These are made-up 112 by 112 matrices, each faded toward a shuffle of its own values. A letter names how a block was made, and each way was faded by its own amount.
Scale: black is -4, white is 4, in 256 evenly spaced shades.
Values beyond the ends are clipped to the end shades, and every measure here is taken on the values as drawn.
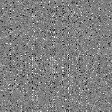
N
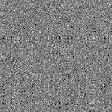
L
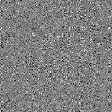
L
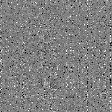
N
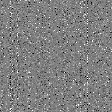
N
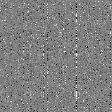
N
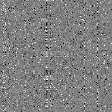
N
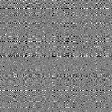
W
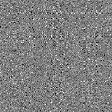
L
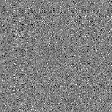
L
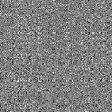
L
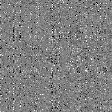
N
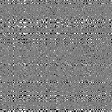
W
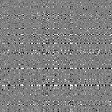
W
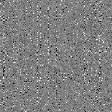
N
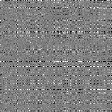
W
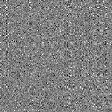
L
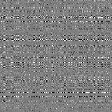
W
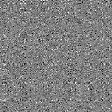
L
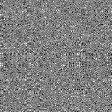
L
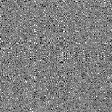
L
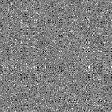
L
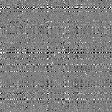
W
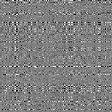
W
